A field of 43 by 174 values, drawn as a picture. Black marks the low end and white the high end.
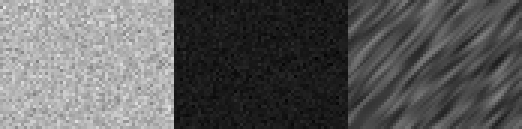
It is made of 1 by 3 panels. Panel 1,1: high, fine-grained. Panel 1,2: very low, fine-grained, faint in contrast. Panel 1,3: low, slanting up to the right.
